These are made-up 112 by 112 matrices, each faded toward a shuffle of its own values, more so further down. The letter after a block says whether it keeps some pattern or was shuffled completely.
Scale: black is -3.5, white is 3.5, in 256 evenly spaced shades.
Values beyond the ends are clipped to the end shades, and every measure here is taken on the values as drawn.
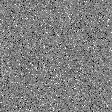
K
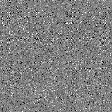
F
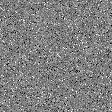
K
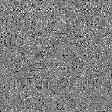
F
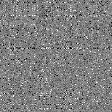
F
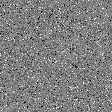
K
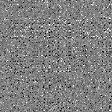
F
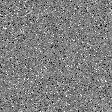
K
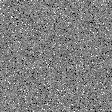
K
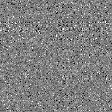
F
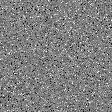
K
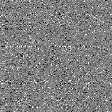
F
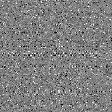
F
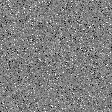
K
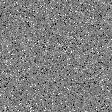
K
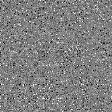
F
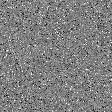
K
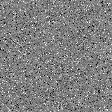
K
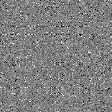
F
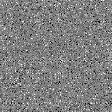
F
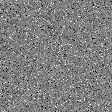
K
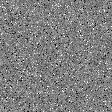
K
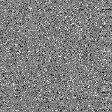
F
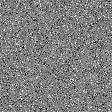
K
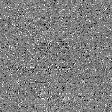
F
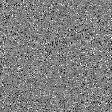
F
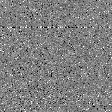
F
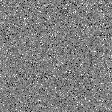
F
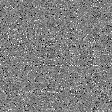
F
